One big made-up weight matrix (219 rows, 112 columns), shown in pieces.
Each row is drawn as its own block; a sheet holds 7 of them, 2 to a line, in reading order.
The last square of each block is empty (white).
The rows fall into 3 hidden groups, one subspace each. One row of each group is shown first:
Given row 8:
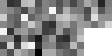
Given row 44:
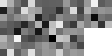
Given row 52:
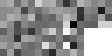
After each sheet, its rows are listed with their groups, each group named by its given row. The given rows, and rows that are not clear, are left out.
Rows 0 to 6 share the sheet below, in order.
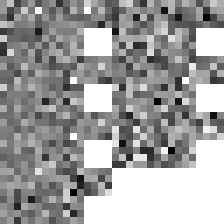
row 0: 44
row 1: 8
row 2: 52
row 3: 52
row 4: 52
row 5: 8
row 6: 52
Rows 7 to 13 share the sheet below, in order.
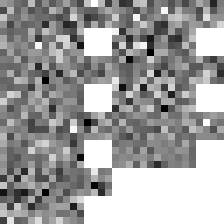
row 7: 44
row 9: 44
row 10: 8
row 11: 44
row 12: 52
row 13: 44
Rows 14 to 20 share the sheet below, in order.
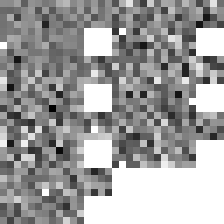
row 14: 44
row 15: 8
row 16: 8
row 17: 44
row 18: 8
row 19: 44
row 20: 44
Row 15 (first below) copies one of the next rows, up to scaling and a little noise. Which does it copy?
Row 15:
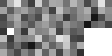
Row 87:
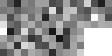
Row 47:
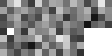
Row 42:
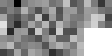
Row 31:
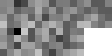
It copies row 47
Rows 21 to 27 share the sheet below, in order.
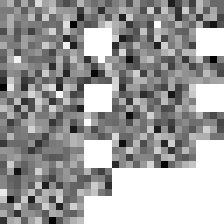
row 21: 52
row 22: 44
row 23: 8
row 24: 8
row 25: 44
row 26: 8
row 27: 8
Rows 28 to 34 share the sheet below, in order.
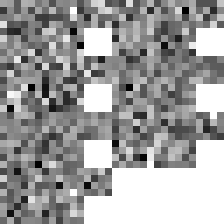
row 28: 44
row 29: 44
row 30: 44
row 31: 8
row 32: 8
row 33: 8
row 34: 44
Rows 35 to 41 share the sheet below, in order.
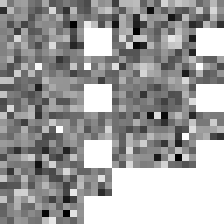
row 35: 44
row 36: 8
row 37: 44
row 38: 44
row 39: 8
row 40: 52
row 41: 52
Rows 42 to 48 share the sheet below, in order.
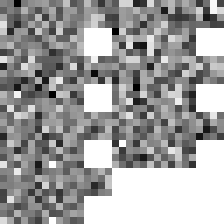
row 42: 8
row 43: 8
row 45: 8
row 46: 8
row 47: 8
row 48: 8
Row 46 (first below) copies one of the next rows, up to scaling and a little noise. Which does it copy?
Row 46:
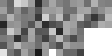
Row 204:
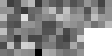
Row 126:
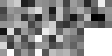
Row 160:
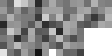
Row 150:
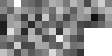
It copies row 160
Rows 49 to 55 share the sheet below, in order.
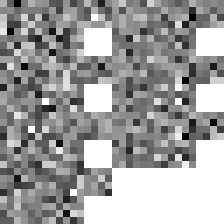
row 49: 8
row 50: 52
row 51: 52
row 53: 8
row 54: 52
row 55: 52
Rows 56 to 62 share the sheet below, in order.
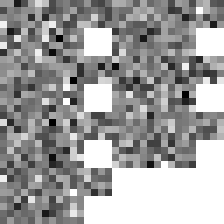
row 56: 8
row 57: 44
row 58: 52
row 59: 44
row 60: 44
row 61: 8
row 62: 44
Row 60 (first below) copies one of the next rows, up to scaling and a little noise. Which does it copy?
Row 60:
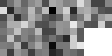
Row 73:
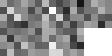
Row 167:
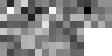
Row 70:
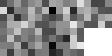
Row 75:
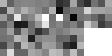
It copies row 70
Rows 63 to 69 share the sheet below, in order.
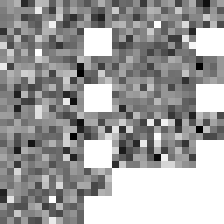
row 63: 8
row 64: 44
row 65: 52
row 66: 44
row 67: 52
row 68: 44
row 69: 8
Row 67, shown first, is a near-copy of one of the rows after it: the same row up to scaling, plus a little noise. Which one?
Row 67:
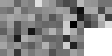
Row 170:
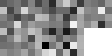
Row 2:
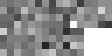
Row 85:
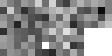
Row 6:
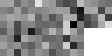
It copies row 6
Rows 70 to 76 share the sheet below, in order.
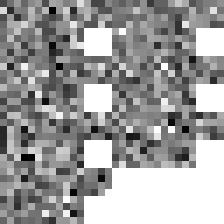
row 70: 44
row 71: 52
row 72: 52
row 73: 44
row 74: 8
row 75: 44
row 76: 52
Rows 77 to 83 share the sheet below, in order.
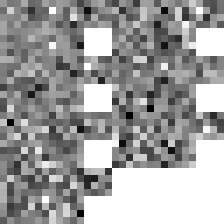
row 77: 44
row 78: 44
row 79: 44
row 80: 8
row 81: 52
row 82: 8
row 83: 44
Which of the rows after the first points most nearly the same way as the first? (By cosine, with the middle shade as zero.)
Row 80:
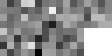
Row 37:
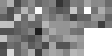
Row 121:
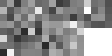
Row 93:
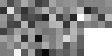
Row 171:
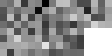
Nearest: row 171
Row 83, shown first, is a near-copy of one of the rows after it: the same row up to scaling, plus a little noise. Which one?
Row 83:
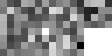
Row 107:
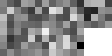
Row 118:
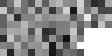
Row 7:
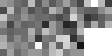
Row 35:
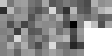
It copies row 107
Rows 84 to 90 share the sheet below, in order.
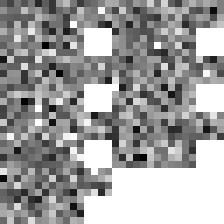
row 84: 52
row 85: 52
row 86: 8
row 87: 8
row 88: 44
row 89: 8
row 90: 44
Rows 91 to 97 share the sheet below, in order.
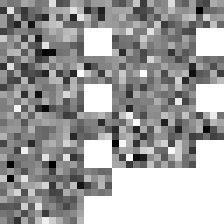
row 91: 52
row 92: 44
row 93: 52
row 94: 52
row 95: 52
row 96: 8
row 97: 52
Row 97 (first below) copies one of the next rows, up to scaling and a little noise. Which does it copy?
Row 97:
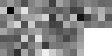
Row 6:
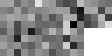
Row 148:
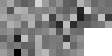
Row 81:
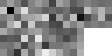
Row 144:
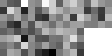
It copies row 81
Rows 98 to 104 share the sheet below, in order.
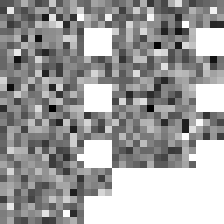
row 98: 52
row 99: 52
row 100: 8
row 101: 8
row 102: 44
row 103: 44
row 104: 52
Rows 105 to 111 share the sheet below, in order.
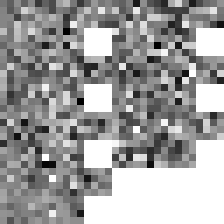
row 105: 52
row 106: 52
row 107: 44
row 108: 52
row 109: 52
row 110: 8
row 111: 44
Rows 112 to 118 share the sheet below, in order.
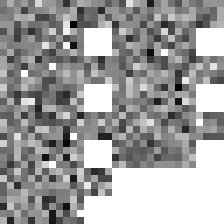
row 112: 52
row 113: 8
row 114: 8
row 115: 52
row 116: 52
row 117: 44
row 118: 44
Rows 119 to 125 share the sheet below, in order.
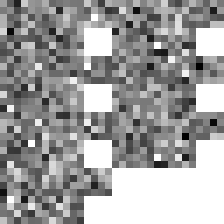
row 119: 8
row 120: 52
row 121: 44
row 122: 44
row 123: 44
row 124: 52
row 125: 8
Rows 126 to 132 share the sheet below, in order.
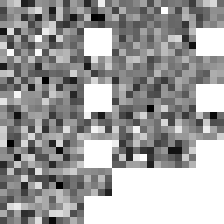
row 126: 8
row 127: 44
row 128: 44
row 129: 8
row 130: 8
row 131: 8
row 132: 8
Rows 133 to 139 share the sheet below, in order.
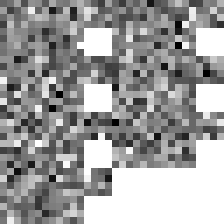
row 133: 44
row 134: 52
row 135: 8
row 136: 8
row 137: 44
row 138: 44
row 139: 44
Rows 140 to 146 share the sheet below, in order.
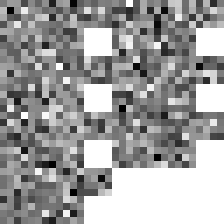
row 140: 52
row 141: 44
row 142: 44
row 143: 44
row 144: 52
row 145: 52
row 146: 52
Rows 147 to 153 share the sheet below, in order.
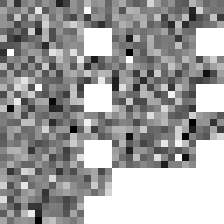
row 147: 44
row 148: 52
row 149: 44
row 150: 8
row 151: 44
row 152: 52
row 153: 8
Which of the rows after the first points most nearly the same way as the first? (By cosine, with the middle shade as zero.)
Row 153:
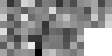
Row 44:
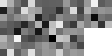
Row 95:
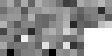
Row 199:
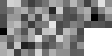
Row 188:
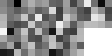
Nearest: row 188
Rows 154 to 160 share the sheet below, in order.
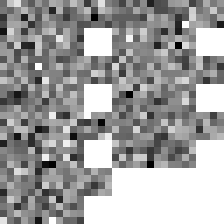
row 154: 8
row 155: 52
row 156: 44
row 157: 44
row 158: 52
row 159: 8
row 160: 8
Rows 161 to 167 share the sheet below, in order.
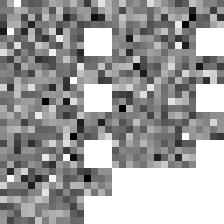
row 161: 8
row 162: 52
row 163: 52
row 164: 44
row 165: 52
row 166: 52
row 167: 44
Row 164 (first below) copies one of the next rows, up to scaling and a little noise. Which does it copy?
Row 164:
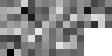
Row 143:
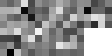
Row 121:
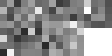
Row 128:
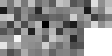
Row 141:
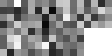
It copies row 143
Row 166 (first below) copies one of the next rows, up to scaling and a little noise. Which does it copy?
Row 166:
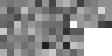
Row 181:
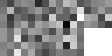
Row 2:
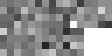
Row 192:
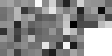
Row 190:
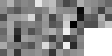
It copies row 2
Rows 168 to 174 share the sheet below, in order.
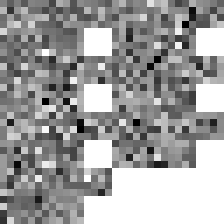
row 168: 52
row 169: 52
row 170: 52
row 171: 44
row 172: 52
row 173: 52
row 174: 44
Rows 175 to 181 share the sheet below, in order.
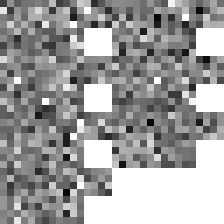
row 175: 44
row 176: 44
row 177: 52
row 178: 44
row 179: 52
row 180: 44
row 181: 52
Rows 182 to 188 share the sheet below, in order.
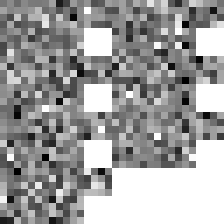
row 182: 44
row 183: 52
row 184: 52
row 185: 44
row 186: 8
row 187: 44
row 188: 8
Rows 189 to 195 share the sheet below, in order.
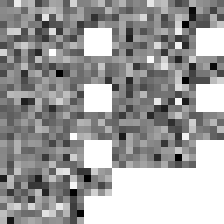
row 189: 8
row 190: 52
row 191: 8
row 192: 52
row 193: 52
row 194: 52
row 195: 44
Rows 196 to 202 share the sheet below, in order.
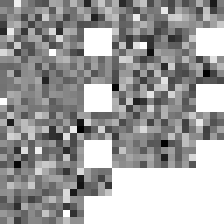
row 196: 8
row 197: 8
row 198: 44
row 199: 8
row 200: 52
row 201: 44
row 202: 52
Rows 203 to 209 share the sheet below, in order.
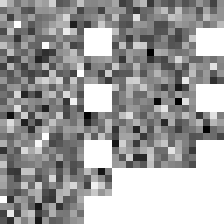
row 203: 52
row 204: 8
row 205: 52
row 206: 52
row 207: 44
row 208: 8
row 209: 8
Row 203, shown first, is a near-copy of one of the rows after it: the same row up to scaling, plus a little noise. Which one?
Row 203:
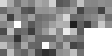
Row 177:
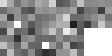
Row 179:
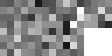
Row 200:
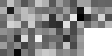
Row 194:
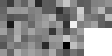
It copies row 177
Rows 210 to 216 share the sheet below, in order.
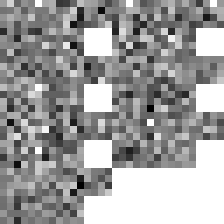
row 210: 52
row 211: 8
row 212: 44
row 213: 8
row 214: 52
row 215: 44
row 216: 52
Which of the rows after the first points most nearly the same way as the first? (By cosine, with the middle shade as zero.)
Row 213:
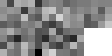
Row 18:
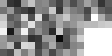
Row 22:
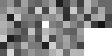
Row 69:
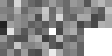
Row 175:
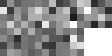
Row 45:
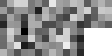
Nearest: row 69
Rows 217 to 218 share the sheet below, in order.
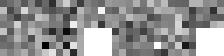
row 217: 52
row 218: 52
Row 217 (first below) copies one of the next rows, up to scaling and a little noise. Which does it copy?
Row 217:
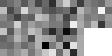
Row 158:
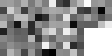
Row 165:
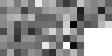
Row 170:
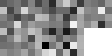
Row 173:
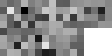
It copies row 170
